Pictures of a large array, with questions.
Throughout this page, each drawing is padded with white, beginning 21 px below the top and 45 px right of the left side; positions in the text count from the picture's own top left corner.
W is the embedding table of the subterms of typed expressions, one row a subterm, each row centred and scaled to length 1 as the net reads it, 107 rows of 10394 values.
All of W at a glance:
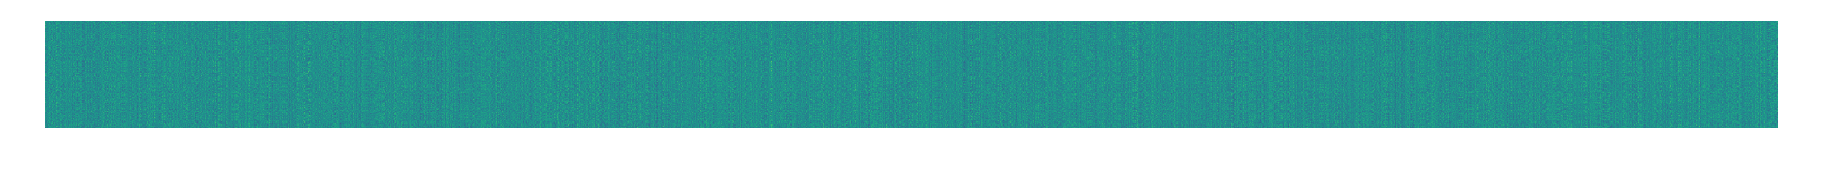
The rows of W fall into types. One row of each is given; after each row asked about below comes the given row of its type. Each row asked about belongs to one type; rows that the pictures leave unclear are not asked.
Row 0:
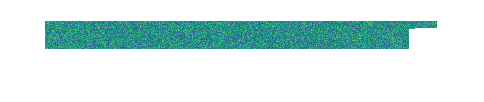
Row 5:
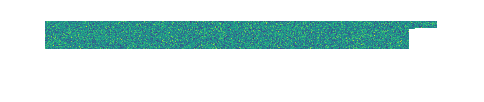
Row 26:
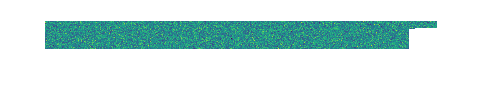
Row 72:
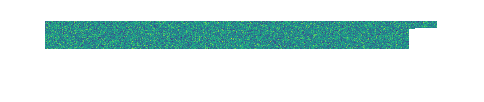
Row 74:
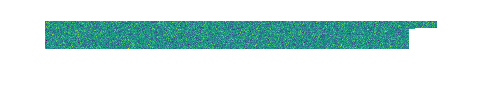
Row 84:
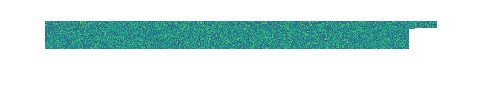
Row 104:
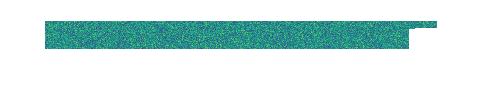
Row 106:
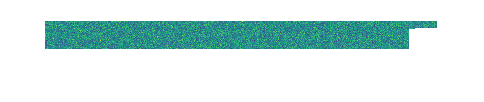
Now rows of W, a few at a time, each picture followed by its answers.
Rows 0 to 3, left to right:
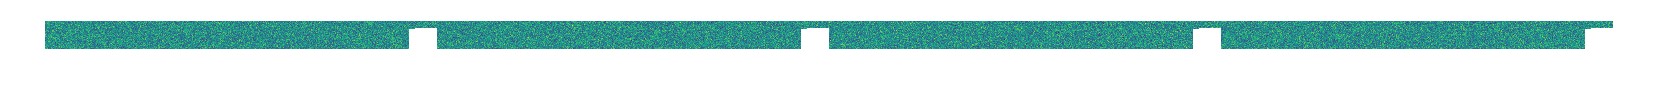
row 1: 84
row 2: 26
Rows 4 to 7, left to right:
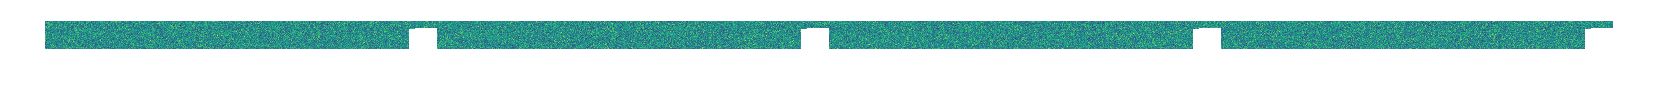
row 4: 74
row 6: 0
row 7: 84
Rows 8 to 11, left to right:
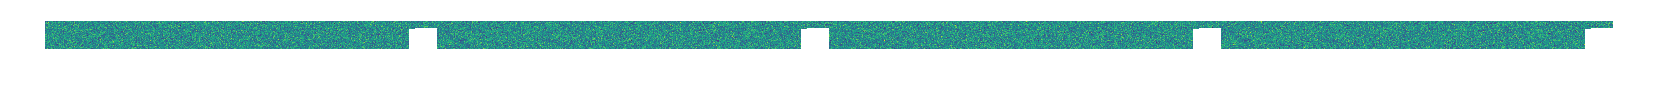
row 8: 72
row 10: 106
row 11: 5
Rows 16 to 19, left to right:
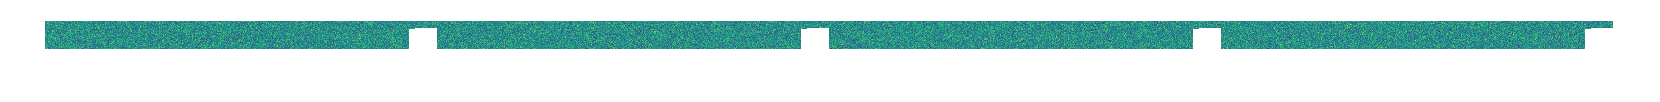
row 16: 0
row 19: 72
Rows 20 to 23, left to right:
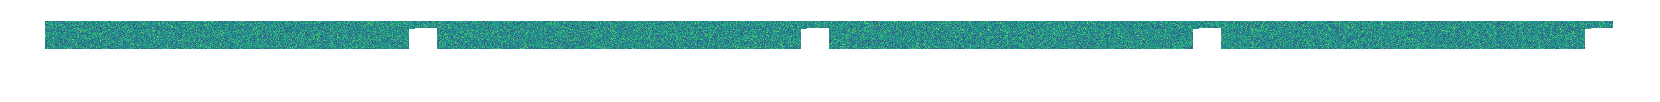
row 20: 106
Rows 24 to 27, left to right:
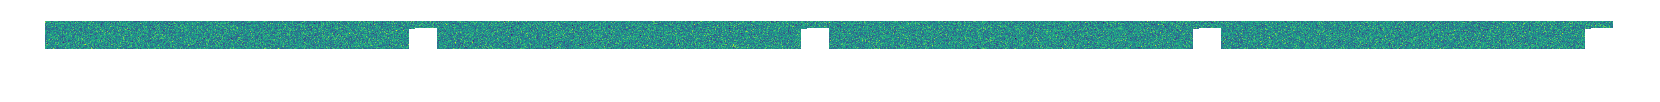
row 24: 0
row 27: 106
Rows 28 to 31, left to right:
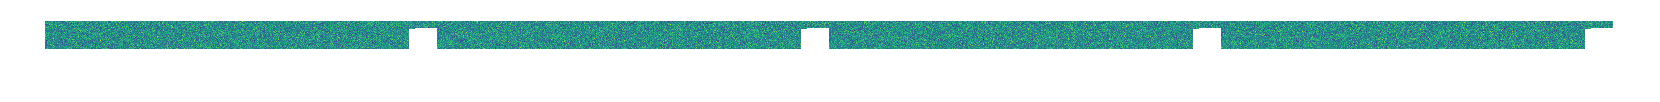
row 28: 106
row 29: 5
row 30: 84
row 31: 84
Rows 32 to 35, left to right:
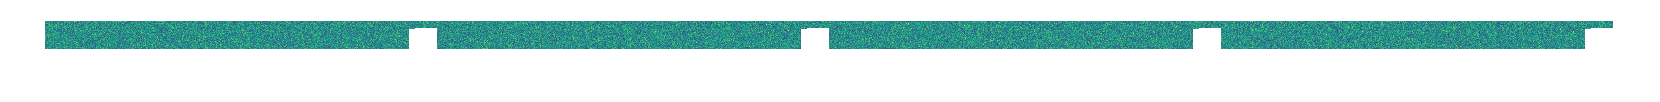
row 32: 104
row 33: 26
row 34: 84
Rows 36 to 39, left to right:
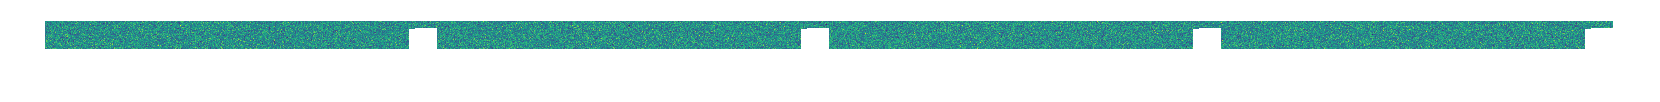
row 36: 72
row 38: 72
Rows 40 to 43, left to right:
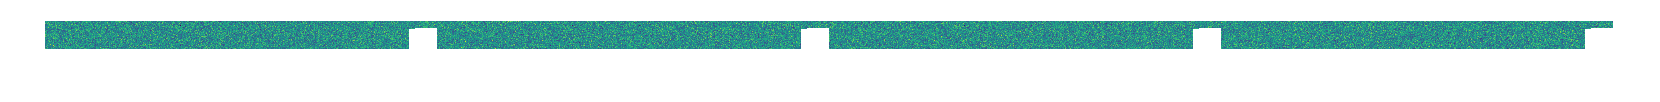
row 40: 0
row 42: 74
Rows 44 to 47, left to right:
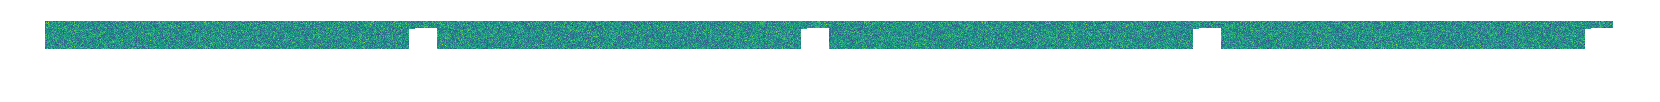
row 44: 72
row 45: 0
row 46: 84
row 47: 104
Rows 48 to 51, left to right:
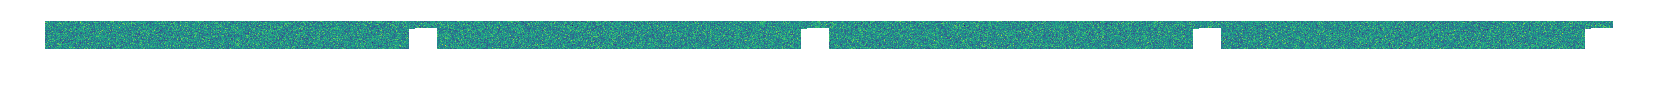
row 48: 26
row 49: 0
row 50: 74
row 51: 106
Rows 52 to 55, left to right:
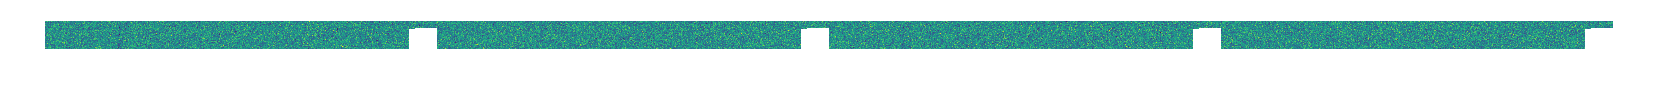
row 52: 104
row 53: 0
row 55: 5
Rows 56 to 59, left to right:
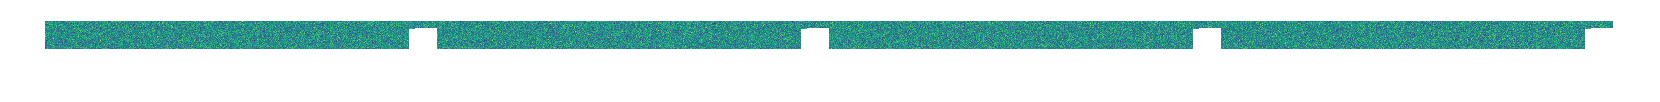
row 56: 106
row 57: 74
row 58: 72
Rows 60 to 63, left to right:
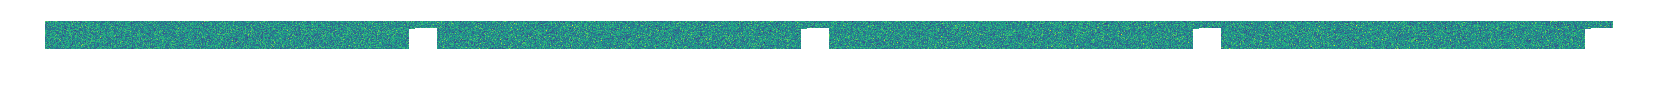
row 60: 0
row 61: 74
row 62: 74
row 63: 104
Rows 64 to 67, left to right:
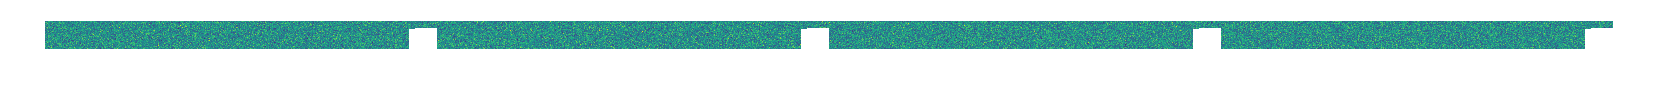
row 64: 72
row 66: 84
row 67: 104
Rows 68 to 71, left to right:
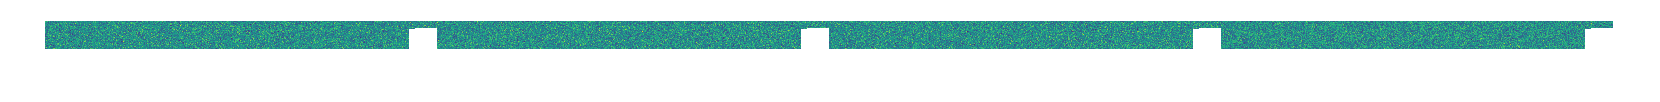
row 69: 84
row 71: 5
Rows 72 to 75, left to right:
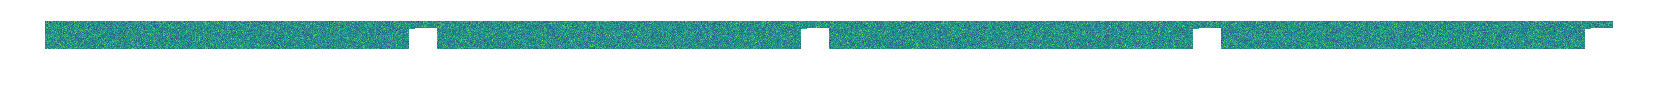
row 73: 74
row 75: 5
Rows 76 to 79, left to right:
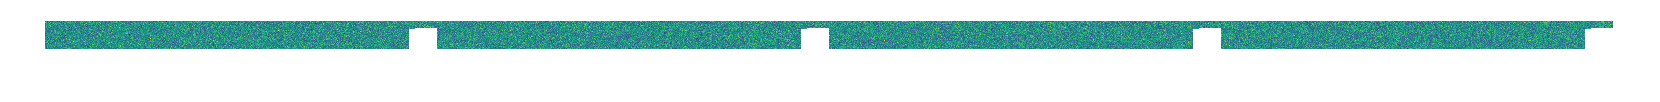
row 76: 84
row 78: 26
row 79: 0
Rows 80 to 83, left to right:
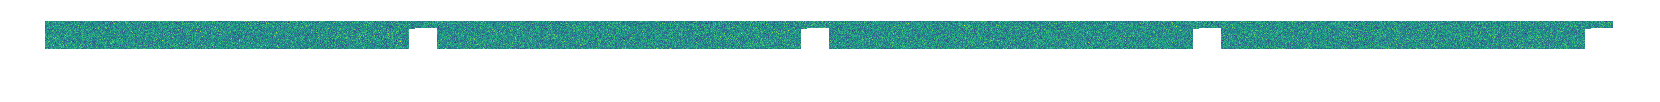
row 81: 0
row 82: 84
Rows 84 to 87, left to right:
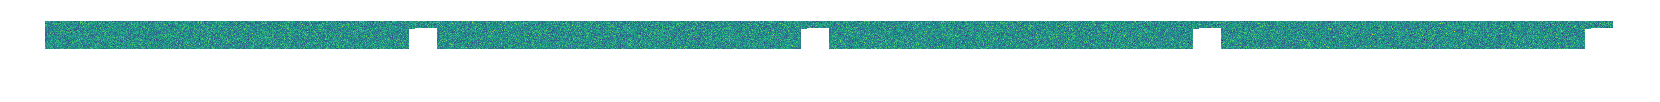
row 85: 26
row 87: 74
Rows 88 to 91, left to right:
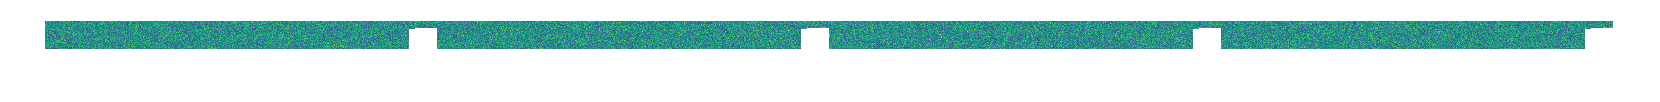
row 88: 5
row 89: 84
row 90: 0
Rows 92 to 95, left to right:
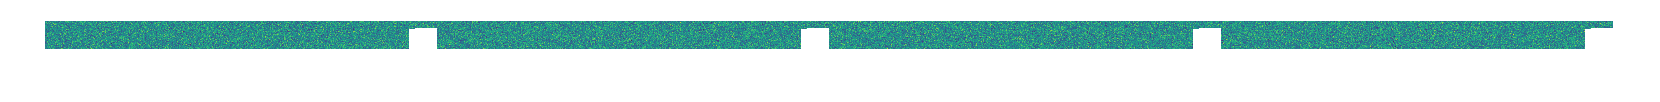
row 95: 5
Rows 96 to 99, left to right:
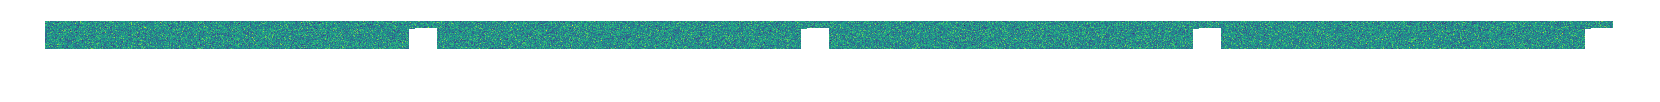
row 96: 26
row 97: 74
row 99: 104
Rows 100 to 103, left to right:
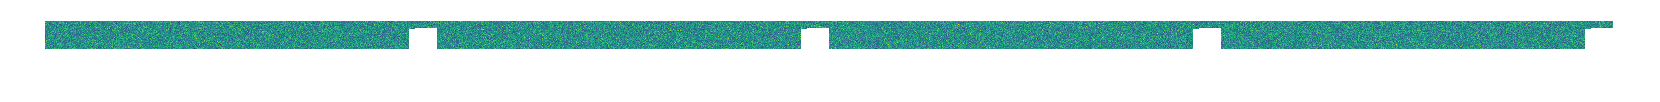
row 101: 72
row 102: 72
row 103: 104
